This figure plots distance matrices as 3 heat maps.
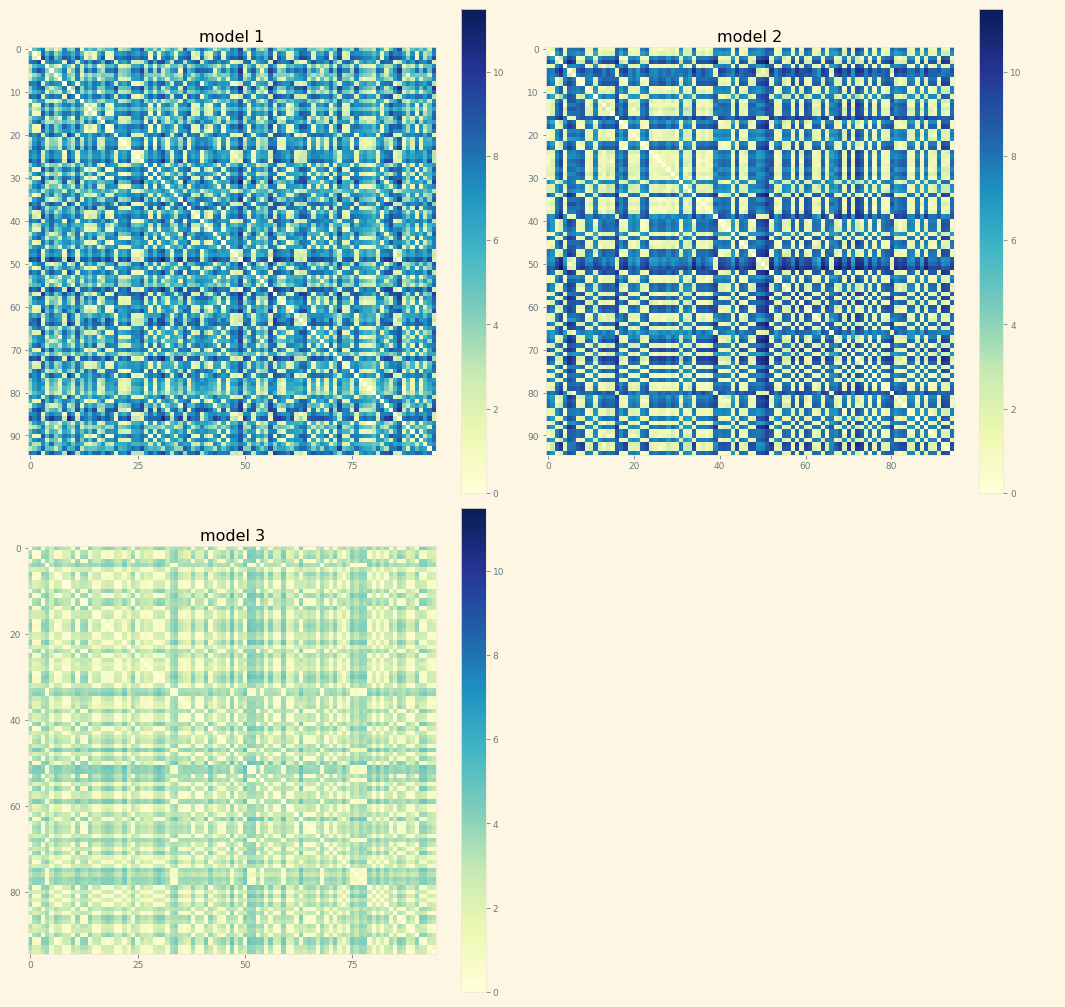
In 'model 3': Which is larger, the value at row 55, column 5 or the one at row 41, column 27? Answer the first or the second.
the second
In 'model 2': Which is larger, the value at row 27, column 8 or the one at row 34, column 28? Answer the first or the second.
the first
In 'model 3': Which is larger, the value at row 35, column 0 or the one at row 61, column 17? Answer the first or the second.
the first
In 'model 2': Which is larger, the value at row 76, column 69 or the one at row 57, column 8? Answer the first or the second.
the second
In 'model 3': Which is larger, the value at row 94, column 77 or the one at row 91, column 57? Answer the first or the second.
the first
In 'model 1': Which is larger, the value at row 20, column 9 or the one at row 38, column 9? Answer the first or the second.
the first
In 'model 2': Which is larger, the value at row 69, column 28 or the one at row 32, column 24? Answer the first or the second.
the second
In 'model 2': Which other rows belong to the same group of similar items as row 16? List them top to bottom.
5, 6, 39, 49, 50, 51, 66, 80
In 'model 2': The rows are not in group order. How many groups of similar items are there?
3
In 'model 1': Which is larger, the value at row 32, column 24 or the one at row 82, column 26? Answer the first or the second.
the second
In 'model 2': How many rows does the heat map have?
95
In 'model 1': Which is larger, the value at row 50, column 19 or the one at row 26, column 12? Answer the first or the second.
the second
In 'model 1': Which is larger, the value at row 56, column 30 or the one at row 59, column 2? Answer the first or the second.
the first
